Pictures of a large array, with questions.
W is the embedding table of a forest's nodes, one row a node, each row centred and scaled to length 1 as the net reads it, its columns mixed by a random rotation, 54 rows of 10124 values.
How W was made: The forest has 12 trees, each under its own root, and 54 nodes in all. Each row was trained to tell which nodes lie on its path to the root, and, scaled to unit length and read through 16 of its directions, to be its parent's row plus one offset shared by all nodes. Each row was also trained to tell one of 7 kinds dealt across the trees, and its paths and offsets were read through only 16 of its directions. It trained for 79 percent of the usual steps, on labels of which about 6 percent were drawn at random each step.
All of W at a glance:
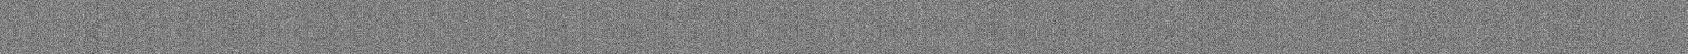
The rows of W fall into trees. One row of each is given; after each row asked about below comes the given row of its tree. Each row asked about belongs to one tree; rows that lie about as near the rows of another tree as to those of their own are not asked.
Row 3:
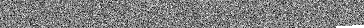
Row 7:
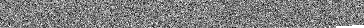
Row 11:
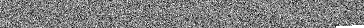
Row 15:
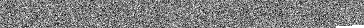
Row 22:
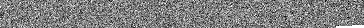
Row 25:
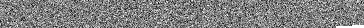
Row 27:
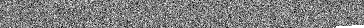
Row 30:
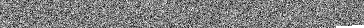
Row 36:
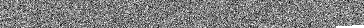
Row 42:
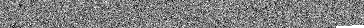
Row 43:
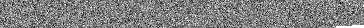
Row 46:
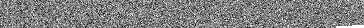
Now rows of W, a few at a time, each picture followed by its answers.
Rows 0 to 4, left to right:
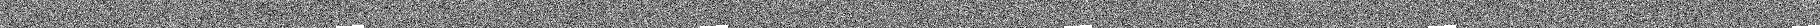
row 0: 15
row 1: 22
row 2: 3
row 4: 25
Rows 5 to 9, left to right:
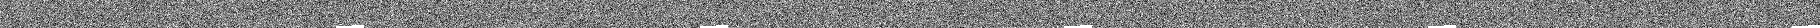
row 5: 15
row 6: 42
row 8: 7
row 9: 22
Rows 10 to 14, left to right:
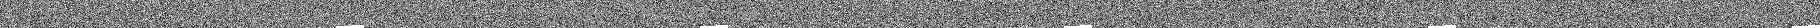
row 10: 27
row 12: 15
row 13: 42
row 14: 11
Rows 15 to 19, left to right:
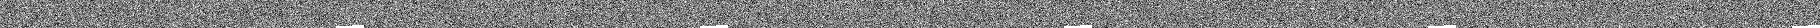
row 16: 30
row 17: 11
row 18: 36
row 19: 43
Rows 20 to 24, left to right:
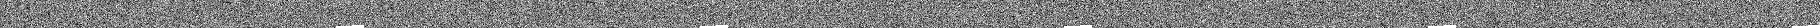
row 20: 46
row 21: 46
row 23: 3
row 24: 11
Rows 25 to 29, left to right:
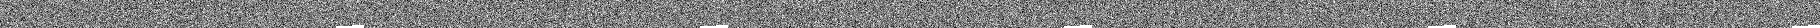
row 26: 25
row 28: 43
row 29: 30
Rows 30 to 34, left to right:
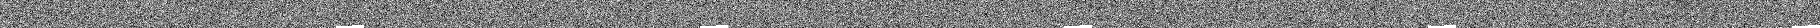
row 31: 36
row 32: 22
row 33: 42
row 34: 30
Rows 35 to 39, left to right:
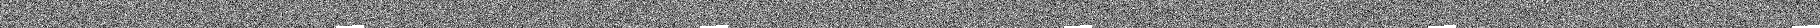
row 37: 7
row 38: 15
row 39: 27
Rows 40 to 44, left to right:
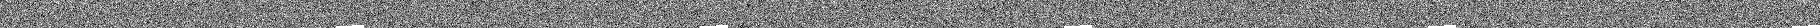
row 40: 27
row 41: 46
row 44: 43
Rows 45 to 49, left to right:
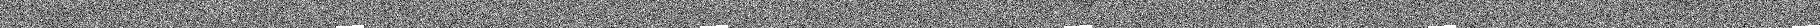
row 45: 42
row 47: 22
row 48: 7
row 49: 30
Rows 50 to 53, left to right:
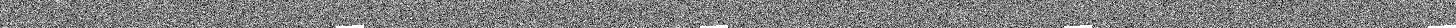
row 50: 25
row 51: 42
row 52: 30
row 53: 25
